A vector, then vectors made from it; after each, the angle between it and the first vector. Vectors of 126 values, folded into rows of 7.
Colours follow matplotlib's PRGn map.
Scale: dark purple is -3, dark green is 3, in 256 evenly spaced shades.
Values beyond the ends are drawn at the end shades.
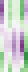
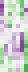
nearly parallel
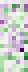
partly aligned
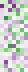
orthogonal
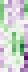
nearly opposite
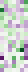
partly opposed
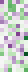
partly aligned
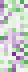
partly aligned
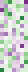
partly aligned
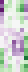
nearly parallel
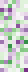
orthogonal
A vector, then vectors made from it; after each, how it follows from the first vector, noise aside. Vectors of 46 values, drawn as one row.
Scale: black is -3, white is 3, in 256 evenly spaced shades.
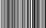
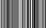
copied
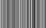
shrunk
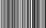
copied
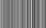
shrunk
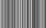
shrunk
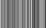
shrunk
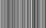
shrunk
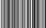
copied
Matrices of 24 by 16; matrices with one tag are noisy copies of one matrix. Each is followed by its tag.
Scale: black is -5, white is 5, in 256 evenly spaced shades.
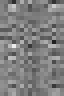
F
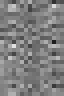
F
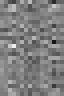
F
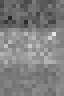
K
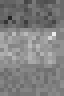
K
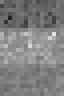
K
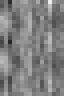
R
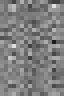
F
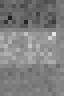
K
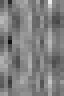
R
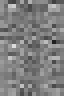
F
